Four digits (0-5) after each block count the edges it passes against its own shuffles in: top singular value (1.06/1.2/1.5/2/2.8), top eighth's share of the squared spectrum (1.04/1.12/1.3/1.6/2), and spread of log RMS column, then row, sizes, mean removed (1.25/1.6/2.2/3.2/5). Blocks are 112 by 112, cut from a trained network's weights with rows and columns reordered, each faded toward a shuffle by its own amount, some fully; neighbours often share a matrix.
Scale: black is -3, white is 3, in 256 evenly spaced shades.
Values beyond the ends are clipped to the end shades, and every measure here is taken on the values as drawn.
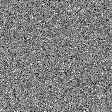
0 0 0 0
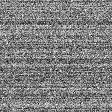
4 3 0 1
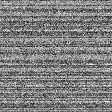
5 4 1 2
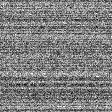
5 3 0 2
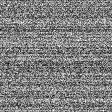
4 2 0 1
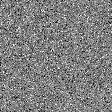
2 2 0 0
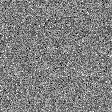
0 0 0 0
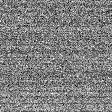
3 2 0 0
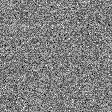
1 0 0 0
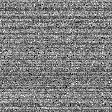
4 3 1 0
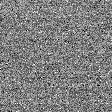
1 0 0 0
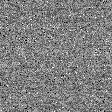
1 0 0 0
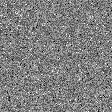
0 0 0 0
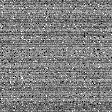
4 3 2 1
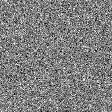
3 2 0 0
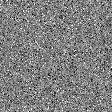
1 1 0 0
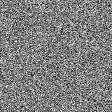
1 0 0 0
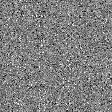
2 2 0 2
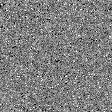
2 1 0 1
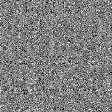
3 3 1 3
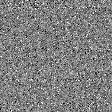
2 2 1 1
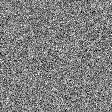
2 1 0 0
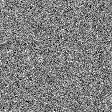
2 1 0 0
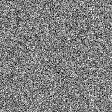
3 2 0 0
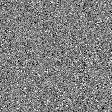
2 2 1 0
